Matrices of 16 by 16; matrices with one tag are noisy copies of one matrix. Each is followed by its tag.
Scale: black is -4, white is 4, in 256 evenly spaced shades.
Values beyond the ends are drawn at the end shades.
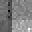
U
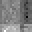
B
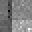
U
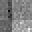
U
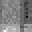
B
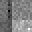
U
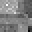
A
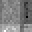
B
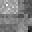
A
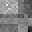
A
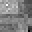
A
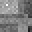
A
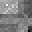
A
